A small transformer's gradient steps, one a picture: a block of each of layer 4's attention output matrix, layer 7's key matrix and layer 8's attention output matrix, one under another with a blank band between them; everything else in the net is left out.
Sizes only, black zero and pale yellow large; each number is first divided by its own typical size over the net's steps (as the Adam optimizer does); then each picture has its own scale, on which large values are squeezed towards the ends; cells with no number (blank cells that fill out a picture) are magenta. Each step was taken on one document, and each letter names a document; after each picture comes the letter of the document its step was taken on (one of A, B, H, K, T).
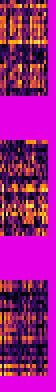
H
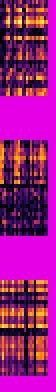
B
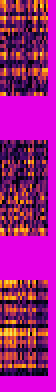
H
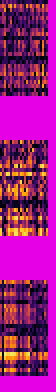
H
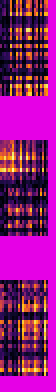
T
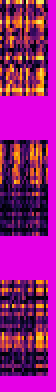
B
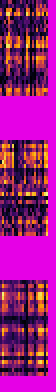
B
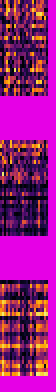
B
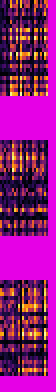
T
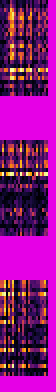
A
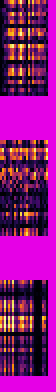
A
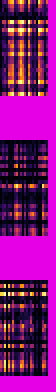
A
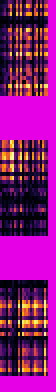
T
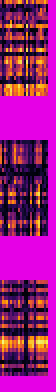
B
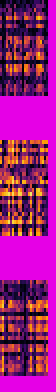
B
